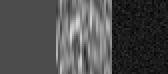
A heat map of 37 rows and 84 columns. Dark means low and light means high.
The table splits into one row of 3 panels. Panel 1,1: low, flat. Panel 1,2: middling, streaked downward, strong in contrast. Panel 1,3: very low, fine-grained, faint in contrast.
